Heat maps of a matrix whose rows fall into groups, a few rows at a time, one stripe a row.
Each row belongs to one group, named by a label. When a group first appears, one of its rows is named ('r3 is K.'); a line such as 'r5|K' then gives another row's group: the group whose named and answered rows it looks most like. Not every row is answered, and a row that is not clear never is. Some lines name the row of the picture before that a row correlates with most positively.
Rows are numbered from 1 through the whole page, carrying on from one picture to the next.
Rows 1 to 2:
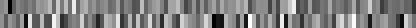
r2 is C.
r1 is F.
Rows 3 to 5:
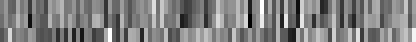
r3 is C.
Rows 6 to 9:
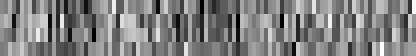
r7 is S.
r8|S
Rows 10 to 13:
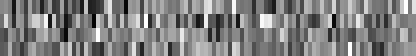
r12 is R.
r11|S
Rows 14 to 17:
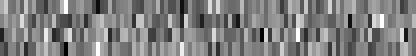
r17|R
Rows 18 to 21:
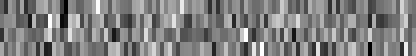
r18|R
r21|C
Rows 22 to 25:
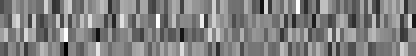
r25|R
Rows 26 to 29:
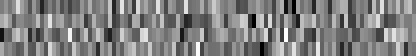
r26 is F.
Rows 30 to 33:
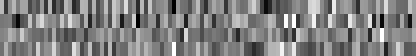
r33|S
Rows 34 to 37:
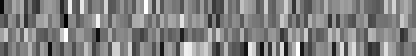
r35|R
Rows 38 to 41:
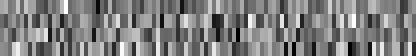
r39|C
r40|S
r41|F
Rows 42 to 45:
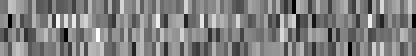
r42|F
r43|F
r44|R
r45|F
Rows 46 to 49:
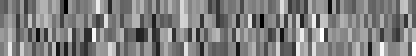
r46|R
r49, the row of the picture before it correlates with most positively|42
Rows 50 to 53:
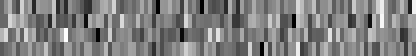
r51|F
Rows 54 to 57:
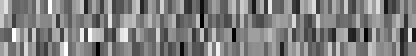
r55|S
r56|F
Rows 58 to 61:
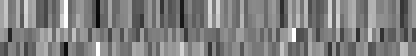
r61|R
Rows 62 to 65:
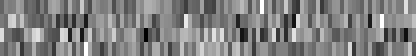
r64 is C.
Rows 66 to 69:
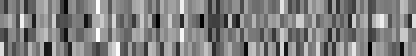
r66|R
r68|R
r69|C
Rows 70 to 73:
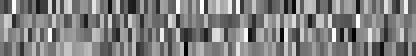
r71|S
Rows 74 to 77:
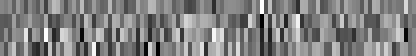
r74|C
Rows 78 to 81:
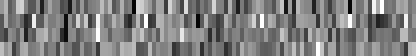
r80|R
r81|S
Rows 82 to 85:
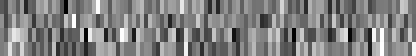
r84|F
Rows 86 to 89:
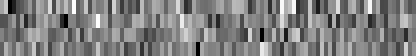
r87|R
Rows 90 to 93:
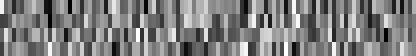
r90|C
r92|S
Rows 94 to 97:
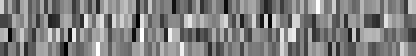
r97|R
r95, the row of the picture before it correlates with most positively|91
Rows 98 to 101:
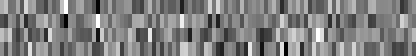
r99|R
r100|S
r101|C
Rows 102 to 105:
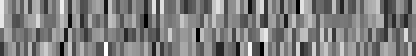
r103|C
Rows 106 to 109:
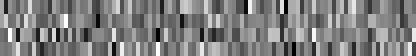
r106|C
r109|F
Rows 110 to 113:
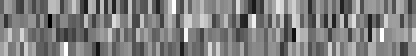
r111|C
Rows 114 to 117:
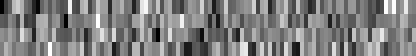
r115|R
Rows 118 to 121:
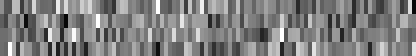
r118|F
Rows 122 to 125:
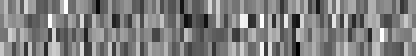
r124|F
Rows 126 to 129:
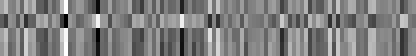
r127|R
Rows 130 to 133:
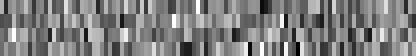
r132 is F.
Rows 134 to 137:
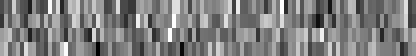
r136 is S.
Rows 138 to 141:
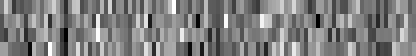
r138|S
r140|R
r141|S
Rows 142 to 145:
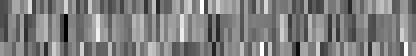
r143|R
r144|R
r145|C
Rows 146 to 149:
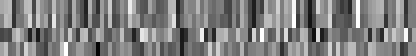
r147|S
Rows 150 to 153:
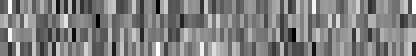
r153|F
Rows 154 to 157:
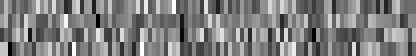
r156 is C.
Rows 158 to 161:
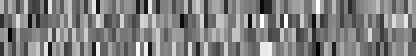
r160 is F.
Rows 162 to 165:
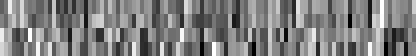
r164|C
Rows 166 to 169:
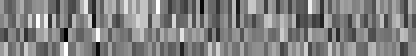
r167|S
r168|R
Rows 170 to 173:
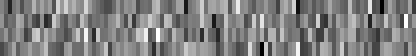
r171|C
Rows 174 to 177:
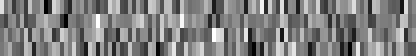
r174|C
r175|R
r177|S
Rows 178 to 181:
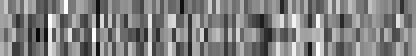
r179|S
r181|S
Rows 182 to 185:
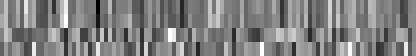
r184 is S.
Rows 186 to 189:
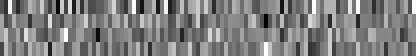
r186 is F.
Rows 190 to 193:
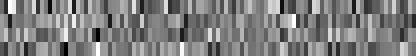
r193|R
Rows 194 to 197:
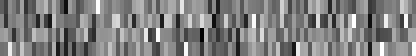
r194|R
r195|C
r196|S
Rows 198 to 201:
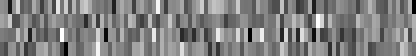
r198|F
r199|S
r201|R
